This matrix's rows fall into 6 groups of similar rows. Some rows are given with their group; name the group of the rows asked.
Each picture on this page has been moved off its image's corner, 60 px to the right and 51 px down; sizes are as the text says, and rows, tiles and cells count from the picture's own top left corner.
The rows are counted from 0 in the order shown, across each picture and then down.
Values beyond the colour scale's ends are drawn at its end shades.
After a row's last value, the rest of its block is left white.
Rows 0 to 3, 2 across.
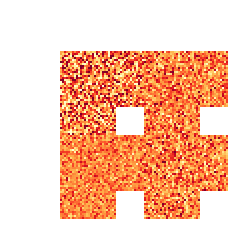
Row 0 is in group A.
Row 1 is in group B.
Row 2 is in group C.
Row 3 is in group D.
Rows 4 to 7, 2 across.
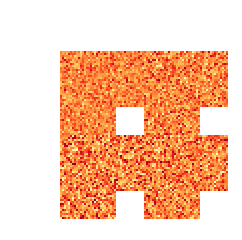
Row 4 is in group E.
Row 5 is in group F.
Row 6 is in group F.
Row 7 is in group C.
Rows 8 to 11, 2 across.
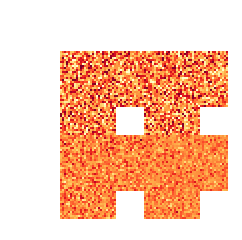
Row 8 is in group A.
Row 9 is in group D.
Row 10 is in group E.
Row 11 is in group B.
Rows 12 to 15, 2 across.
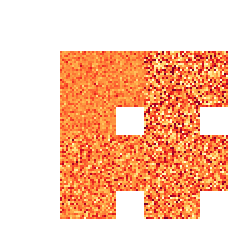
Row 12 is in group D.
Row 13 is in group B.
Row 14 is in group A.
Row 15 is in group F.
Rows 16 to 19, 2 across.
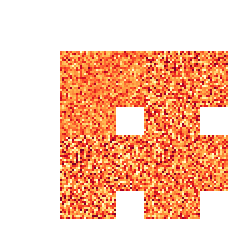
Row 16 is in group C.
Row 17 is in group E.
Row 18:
A
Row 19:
A
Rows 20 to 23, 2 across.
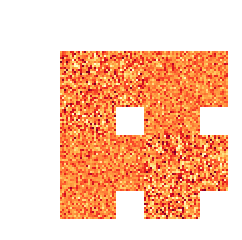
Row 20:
B
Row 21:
F
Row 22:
B
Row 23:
D
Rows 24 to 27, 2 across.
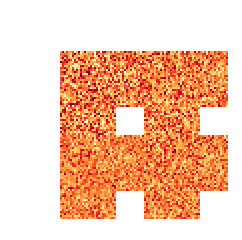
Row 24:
B
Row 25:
D
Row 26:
B
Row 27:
A
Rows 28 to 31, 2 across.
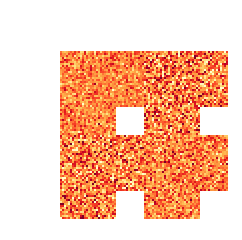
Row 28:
E
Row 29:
A
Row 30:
F
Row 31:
C
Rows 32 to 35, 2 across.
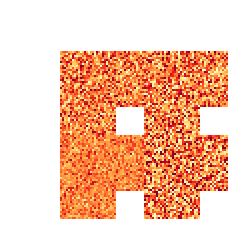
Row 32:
A
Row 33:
D
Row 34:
B
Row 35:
C
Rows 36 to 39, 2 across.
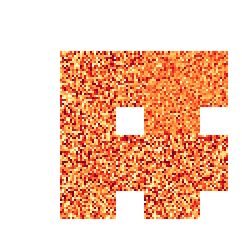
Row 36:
E
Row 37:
F
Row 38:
C
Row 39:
C
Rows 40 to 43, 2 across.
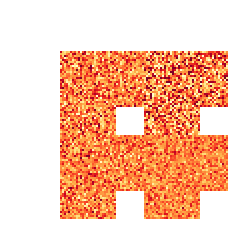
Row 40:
D
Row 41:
C
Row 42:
B
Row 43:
E
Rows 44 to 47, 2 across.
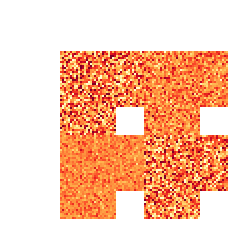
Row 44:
A
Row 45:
C
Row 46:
D
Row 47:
C
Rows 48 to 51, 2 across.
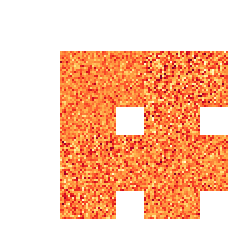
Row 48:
B
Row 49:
A
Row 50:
E
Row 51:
A
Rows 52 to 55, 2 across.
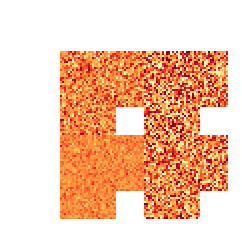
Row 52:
F
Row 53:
D
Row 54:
B
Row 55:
F
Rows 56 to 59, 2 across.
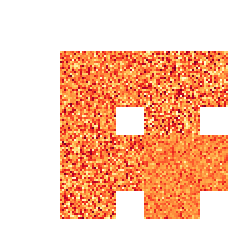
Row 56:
B
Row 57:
D
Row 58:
E
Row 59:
F
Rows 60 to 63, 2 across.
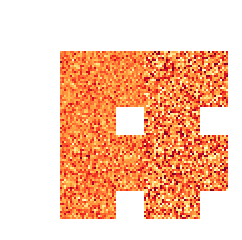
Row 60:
B
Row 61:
F
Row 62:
B
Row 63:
B
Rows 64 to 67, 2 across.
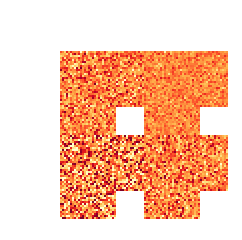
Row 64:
C
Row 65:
C
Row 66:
F
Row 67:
D
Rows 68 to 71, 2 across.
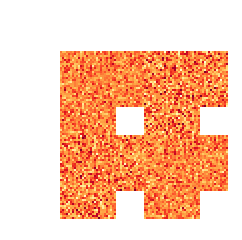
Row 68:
E
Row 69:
D
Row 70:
D
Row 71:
E
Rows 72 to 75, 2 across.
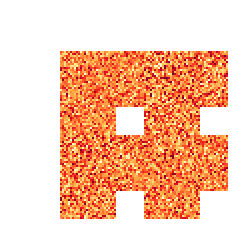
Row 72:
C
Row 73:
C
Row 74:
A
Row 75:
B
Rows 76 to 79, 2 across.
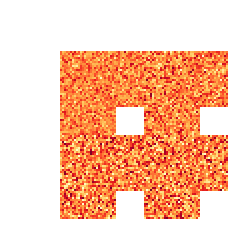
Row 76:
F
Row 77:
C
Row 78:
E
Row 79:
F
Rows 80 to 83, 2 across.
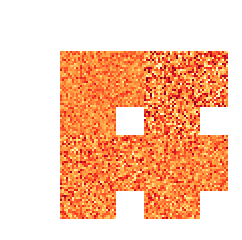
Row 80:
C
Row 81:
C
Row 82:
C
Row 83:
E
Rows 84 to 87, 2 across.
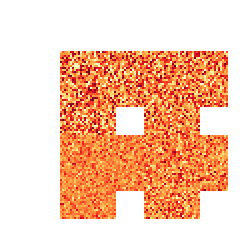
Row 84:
B
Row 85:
A
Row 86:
F
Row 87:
D
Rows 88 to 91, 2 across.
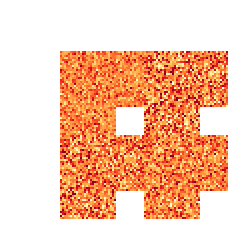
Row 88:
D
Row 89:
B
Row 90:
B
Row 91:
B
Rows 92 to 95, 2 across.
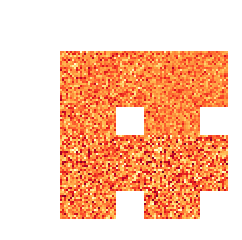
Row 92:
C
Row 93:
C
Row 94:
C
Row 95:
C
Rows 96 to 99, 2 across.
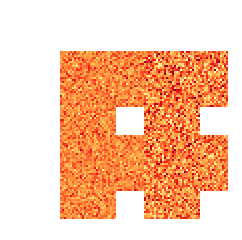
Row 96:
F
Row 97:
B
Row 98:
D
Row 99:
A
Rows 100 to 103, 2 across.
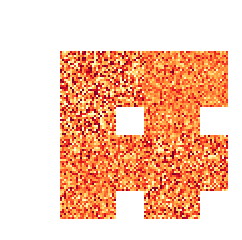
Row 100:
D
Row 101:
B
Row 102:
B
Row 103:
B
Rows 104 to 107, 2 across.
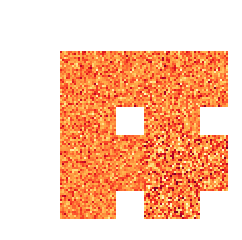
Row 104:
D
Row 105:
D
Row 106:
C
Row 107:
B
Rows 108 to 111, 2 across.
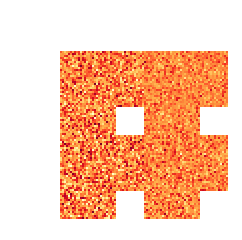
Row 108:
D
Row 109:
B
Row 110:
E
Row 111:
D
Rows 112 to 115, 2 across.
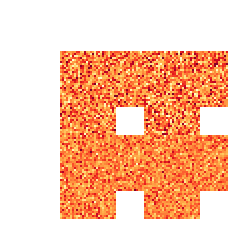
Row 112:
A
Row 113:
E
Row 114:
D
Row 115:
C
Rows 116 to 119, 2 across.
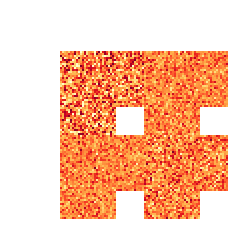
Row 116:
E
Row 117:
E
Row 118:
D
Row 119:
C
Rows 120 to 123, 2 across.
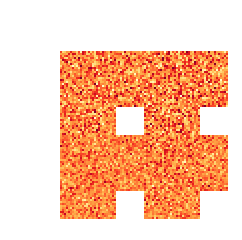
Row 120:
D
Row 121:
D
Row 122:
B
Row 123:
A
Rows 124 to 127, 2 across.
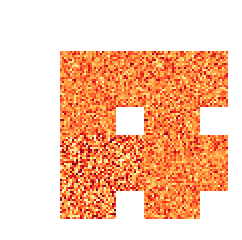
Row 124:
F
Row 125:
F
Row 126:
A
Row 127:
E
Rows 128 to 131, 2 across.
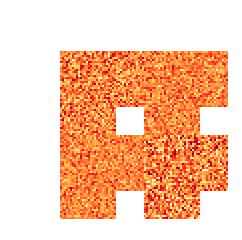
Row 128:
A
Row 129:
C
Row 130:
B
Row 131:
E
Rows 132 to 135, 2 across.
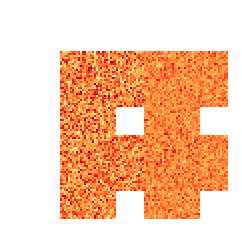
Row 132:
D
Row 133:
F
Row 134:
C
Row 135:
A
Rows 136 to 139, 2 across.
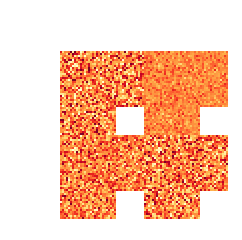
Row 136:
F
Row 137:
B
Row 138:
C
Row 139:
C
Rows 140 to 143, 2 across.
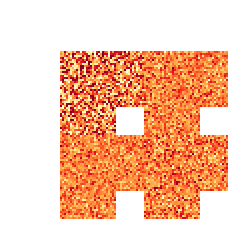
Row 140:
A
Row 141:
C
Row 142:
B
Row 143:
B
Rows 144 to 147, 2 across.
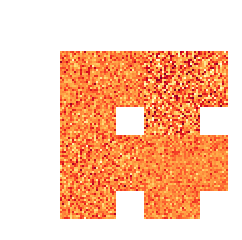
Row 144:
B
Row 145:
A
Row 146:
A
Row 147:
E
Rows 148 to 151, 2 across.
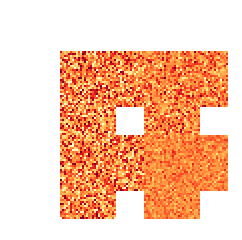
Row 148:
D
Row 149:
D
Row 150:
F
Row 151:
C
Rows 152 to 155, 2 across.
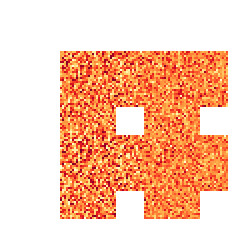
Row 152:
A
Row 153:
D
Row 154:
A
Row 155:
A
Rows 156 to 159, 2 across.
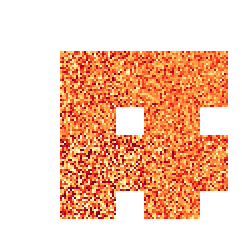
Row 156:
A
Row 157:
B
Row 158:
B
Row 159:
C
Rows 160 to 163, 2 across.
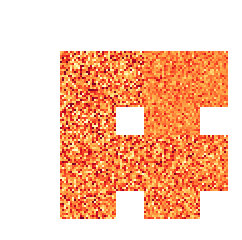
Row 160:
B
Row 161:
A
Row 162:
F
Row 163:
A
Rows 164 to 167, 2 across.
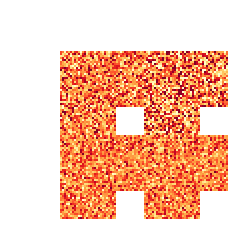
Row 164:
C
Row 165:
D
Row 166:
E
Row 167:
E
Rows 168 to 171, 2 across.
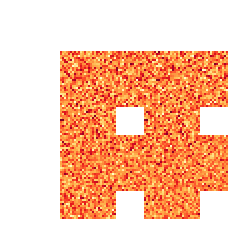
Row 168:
F
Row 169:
F
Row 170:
E
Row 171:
A
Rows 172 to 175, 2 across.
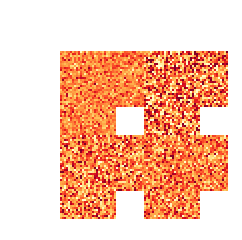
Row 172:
C
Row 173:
E
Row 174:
D
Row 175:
B
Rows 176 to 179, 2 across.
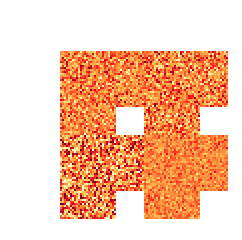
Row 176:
A
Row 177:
B
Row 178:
E
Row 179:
E
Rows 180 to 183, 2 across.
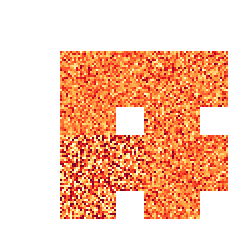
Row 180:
C
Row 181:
F
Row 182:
A
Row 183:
C
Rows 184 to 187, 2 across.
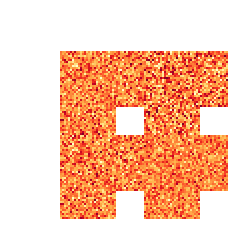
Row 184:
F
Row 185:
C
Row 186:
F
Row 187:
B
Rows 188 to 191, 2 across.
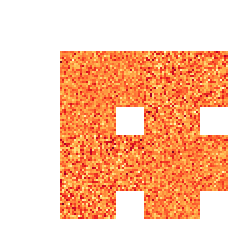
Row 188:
B
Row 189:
C
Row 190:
E
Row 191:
C
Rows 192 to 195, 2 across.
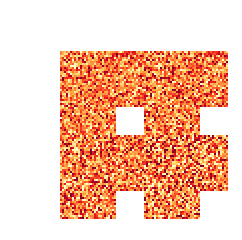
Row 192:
C
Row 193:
C
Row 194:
E
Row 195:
A
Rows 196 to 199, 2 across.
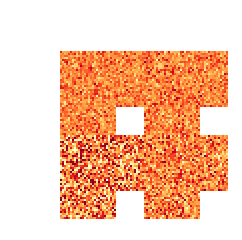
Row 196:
D
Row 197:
B
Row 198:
A
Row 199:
D
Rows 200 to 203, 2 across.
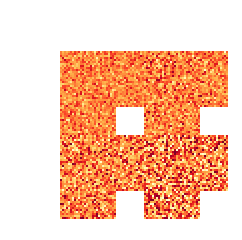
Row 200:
E
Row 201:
A
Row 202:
F
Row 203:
E
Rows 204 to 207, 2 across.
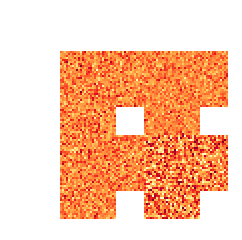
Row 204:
D
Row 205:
F
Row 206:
C
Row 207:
E
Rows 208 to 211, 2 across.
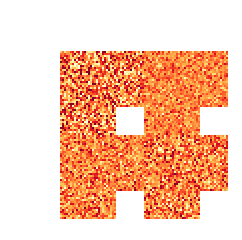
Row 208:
B
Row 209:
F
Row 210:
D
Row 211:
B
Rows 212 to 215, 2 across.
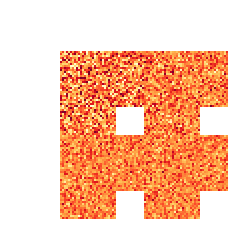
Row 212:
C
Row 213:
B
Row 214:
E
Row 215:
C
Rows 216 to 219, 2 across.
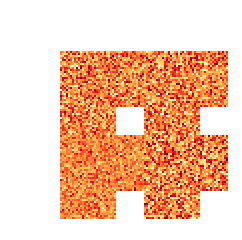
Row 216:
C
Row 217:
E
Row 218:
D
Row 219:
F
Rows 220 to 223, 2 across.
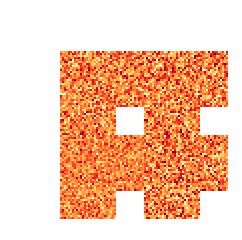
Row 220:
F
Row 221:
F
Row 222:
D
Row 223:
D
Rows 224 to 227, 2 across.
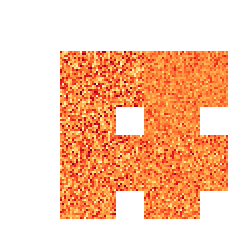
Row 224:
D
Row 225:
E
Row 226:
A
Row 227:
B
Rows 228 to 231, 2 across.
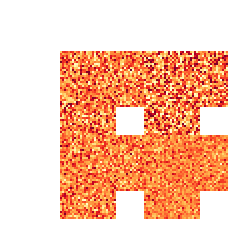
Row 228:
B
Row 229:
E
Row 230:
B
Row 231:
C
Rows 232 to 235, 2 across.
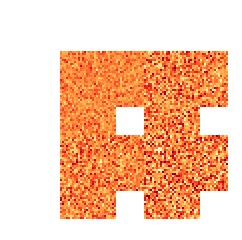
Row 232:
D
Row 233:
D
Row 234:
A
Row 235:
C
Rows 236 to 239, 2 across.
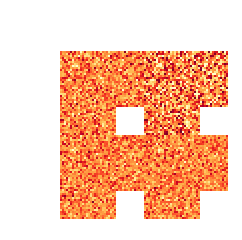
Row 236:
F
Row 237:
F
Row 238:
C
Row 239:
B
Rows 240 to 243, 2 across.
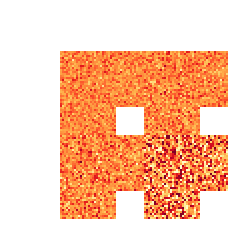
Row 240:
A
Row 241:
D
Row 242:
D
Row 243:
D
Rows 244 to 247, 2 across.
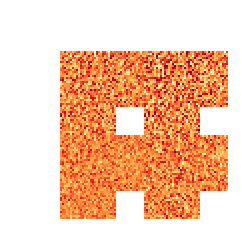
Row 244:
A
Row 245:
A
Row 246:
A
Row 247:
D
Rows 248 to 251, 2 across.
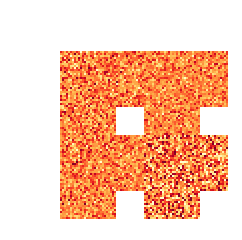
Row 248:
C
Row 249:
F
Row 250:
A
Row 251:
D
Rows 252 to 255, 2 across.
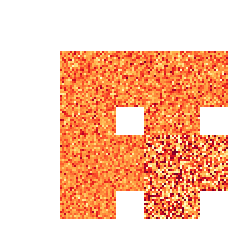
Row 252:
F
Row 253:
B
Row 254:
B
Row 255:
D
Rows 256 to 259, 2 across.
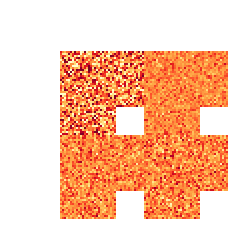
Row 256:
F
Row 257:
F
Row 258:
D
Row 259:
B
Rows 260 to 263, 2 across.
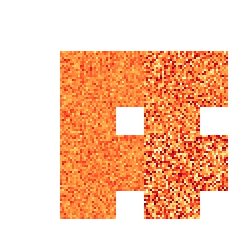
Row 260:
E
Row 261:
A
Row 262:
C
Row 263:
C
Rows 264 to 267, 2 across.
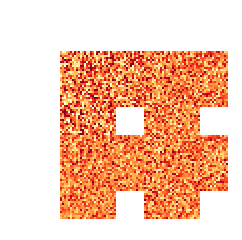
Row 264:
E
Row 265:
C
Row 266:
A
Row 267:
C
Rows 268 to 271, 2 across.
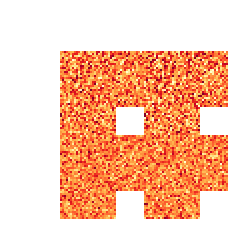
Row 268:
A
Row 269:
A
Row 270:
C
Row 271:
F
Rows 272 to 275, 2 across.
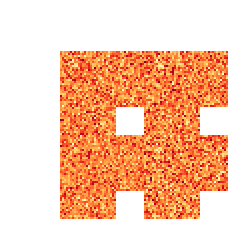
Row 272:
F
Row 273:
B
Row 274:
B
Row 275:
C
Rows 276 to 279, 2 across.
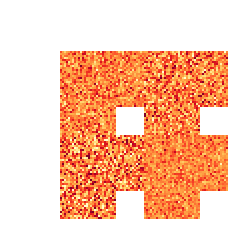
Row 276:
D
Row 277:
A
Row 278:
B
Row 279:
D
